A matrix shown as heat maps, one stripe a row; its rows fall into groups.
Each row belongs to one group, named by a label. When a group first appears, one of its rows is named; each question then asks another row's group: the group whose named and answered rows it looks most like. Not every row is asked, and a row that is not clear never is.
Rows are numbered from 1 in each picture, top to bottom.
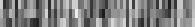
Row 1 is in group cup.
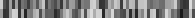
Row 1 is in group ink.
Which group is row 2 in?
ink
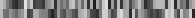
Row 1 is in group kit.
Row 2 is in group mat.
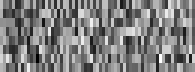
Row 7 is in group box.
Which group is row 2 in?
mat
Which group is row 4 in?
ink
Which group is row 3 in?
kit
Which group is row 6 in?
mat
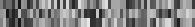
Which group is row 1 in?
mat
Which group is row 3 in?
mat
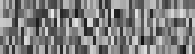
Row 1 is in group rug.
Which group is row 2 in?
kit
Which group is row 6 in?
ink
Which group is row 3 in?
box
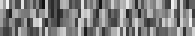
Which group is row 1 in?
rug
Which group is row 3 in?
mat
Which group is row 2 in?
mat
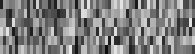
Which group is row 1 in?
rug
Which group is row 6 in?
rug
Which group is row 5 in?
kit
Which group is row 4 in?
box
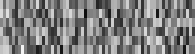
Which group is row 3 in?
kit
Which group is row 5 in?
rug
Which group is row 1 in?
rug
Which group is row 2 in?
box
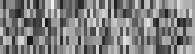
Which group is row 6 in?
cup
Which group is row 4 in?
cup
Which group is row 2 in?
kit
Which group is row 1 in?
kit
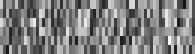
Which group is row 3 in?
mat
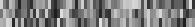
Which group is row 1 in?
ink
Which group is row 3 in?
box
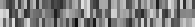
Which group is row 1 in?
mat
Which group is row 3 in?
kit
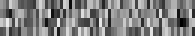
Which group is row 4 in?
mat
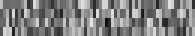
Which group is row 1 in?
mat
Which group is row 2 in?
kit
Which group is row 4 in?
box
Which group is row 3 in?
rug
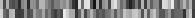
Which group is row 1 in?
mat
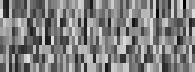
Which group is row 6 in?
mat
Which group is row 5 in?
box
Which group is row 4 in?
box
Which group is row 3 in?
box
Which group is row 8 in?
rug
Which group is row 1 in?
cup
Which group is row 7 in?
kit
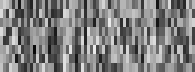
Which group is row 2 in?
ink
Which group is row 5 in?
ink
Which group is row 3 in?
cup
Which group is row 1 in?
box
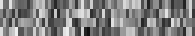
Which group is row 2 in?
mat
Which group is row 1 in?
ink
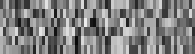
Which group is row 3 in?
mat
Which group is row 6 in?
rug
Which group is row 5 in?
rug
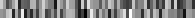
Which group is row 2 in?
box
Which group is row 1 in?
ink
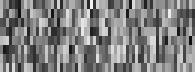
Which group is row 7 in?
cup
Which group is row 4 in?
mat
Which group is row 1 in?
kit
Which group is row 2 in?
mat
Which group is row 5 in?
rug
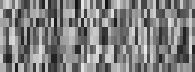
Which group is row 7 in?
ink
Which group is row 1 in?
rug
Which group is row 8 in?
rug
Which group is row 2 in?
ink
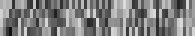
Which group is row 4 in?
cup
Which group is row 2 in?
rug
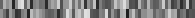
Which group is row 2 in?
mat
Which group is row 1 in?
box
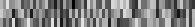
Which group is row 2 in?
box
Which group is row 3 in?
kit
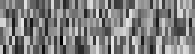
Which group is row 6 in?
kit
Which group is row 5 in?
kit
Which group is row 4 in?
box
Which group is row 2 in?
cup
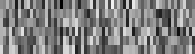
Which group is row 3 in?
cup
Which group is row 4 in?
box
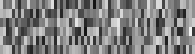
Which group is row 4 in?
ink
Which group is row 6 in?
box
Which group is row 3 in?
cup
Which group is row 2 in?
box
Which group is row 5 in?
kit
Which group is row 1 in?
kit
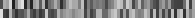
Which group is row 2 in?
cup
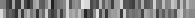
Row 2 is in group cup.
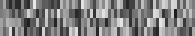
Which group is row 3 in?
rug
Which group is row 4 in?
box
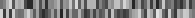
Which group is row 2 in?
kit
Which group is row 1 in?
box
